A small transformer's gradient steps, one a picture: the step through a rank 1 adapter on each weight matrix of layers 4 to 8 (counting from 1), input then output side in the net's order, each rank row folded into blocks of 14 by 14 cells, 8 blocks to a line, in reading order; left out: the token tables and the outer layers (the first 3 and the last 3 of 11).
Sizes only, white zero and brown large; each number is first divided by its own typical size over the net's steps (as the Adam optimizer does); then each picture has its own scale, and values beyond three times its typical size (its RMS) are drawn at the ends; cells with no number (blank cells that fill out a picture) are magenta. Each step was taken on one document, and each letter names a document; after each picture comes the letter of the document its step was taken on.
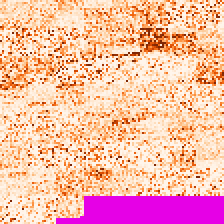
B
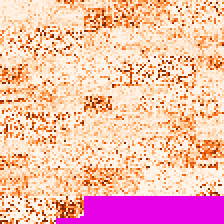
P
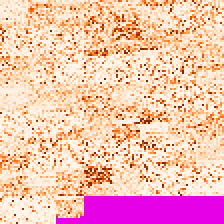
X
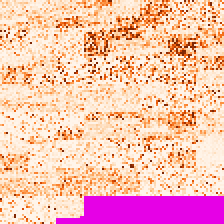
X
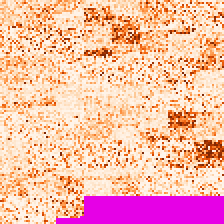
P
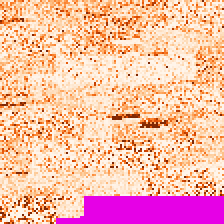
B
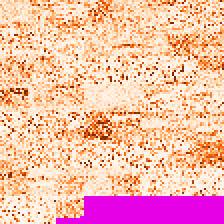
P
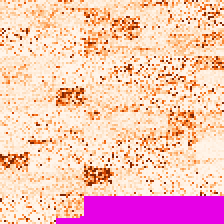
X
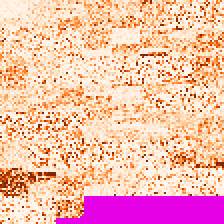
P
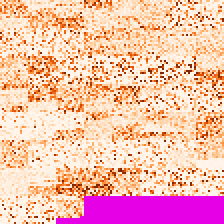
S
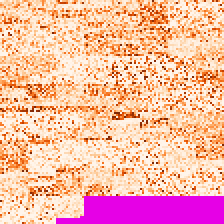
B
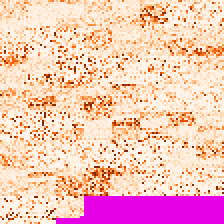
S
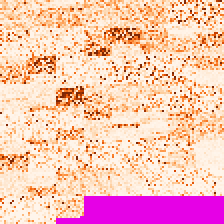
X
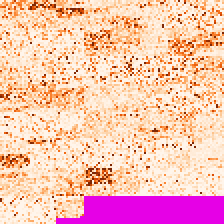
X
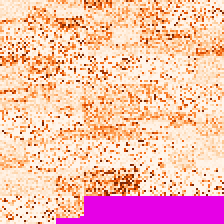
S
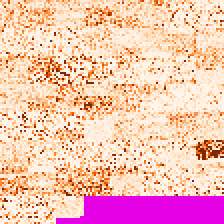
S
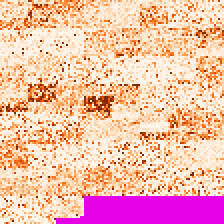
B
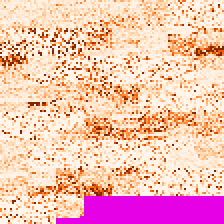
S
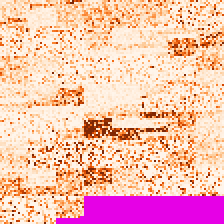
P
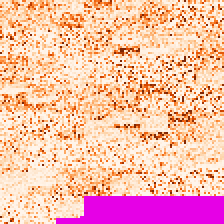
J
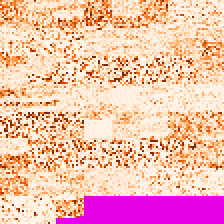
P
